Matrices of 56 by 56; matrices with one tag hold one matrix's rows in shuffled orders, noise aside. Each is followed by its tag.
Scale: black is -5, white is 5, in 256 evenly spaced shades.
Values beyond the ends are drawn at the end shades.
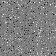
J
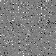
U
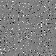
U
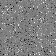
J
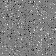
J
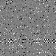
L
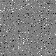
U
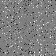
J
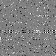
L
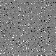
U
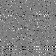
L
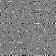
L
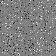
J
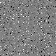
U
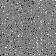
J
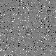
U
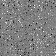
J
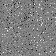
J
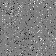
J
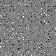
U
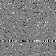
L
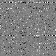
L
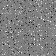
J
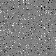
U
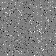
J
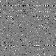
L
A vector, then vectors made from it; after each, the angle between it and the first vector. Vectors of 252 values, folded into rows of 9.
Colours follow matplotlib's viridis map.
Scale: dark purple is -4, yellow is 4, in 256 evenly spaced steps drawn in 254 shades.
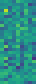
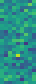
orthogonal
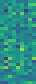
nearly opposite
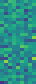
partly opposed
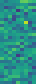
orthogonal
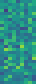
nearly opposite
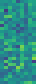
nearly opposite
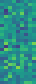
nearly opposite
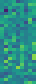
nearly opposite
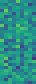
nearly parallel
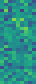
partly aligned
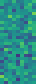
partly opposed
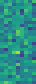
partly aligned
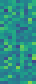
nearly opposite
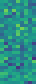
nearly parallel
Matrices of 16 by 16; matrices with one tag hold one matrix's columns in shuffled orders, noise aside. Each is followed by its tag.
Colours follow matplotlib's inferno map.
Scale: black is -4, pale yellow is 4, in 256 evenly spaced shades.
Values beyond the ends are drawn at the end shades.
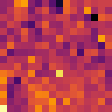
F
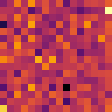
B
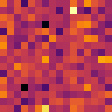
B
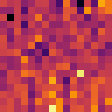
F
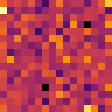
B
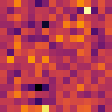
B
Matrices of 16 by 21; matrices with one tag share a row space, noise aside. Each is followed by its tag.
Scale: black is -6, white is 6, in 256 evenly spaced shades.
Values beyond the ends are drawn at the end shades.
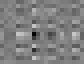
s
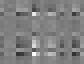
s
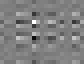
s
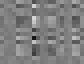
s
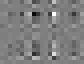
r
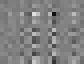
r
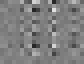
r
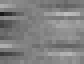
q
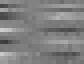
q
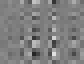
r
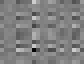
s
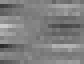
q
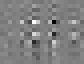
r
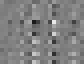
r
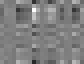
s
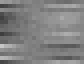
q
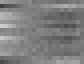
q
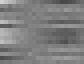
q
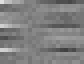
q
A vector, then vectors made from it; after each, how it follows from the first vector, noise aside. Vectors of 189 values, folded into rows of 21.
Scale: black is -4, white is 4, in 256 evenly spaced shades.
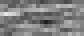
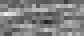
copied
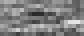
reversed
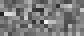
sign-scrambled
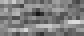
reversed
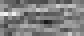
copied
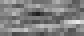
reversed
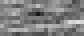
reversed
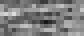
copied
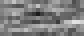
reversed
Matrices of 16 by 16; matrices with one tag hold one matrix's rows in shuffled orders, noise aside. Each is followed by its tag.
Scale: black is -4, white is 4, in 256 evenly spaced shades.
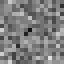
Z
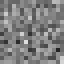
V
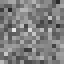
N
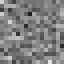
Z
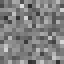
V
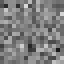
V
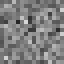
V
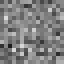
N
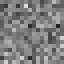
V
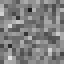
Z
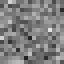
Z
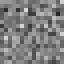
V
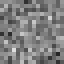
N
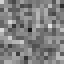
Z
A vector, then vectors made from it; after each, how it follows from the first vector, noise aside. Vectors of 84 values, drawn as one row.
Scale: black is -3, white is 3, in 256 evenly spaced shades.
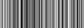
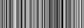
reversed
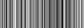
reversed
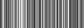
sign-scrambled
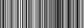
sign-scrambled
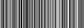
sign-scrambled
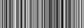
reversed
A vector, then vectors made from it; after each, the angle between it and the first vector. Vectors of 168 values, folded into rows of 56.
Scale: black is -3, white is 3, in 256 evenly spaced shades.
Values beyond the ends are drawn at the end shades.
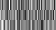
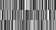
orthogonal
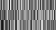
nearly opposite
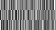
partly opposed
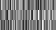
orthogonal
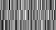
nearly opposite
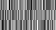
partly opposed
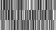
orthogonal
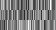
orthogonal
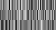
nearly opposite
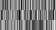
partly aligned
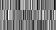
partly aligned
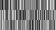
partly aligned
